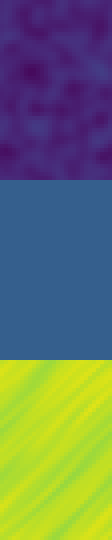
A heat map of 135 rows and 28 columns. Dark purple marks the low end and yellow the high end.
The table splits into 3 rows of 1 panel. Panel 1,1: very low, blotchy, faint in contrast. Panel 2,1: low, flat. Panel 3,1: very high, slanting up to the right, faint in contrast.
